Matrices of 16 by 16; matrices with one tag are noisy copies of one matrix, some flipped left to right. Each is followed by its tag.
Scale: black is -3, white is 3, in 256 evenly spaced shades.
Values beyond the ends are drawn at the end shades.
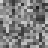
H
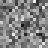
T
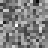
H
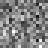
T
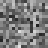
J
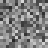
T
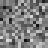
T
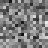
T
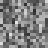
H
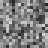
H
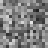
H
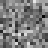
J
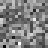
J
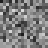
T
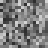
H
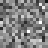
T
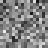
T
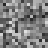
J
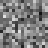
J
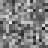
H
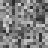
H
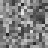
H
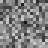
T
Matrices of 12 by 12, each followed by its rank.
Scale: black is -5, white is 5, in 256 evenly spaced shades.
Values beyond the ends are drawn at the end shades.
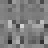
two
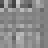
two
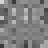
two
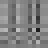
one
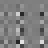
one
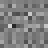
two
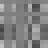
one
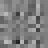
two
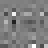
two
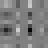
one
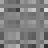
one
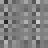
one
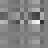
one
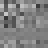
two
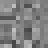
two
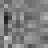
two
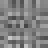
two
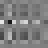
one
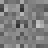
two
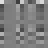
one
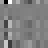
one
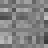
two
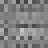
two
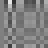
one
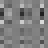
one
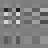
one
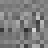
two
